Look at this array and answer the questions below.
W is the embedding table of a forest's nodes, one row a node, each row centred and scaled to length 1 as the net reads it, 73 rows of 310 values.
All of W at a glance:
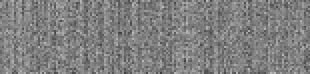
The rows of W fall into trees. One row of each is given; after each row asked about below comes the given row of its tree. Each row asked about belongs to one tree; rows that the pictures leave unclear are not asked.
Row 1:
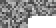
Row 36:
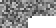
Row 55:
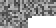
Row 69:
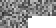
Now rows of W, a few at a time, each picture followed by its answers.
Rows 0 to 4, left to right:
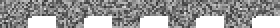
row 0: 1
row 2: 55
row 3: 55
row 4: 36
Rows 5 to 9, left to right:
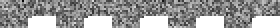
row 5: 55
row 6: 55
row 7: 55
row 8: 55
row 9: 1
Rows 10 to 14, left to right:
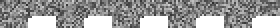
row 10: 1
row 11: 69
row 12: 55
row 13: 36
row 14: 36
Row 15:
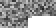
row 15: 55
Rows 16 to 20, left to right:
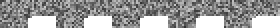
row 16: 1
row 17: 69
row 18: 55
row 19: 1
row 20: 36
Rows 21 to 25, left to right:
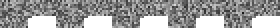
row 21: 69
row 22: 69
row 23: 55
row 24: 55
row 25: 69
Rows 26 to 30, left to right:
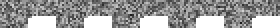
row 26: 1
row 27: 36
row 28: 36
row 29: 1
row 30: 69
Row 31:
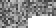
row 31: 69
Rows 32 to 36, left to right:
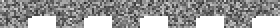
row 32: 55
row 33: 55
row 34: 69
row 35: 55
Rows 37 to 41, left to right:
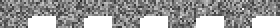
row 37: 69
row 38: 69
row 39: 36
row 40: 1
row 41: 69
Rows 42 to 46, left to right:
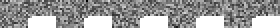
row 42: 69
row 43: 36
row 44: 36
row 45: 36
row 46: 55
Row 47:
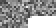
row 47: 1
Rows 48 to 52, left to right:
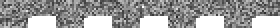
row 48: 55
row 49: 69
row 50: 1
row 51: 69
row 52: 1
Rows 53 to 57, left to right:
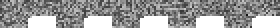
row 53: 69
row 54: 1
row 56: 55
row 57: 69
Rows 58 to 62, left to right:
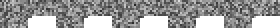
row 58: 69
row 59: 1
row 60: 1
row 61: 1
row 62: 1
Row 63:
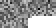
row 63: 36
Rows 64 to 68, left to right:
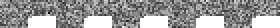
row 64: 55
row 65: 1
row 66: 36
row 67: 1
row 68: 69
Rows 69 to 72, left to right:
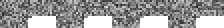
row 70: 69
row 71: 55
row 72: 69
